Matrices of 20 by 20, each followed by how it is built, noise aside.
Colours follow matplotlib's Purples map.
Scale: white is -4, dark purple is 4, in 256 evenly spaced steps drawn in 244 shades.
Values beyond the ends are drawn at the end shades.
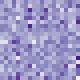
low rank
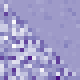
lower triangular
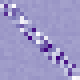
banded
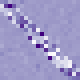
banded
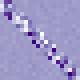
banded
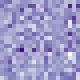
low rank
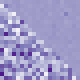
lower triangular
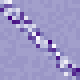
banded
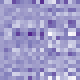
low rank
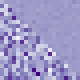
lower triangular
